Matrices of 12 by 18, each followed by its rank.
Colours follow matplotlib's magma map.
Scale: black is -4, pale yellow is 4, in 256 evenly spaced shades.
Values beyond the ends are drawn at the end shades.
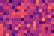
full rank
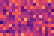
full rank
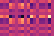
one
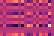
one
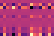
one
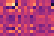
two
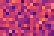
full rank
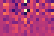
two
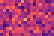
full rank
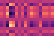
one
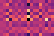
two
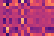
two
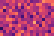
full rank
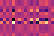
one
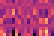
two
